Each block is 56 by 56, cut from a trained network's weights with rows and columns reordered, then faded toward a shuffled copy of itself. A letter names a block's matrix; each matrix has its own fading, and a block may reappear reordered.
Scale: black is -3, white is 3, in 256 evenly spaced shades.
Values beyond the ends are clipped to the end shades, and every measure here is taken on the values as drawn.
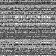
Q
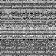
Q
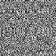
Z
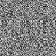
Z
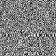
Z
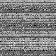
Q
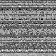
Q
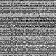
Q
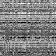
Q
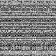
Q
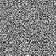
Z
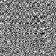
Z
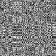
Z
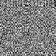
Z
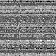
Q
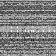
Q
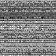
Q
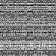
Q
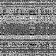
Q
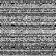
Q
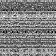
Q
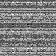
Q
